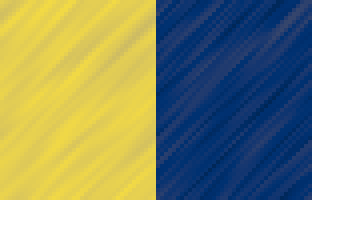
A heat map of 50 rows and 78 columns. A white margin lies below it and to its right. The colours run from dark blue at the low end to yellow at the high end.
It is made of 1 by 2 panels. Panel 1,1: very high, slanting up to the right, faint in contrast. Panel 1,2: very low, slanting up to the right, faint in contrast.
